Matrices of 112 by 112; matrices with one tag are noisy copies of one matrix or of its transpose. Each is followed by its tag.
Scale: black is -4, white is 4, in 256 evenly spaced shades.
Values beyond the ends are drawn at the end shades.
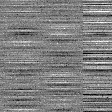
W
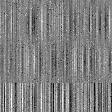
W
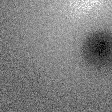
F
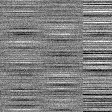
W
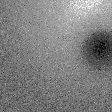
F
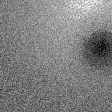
F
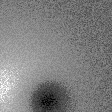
F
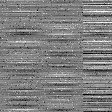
W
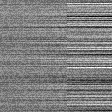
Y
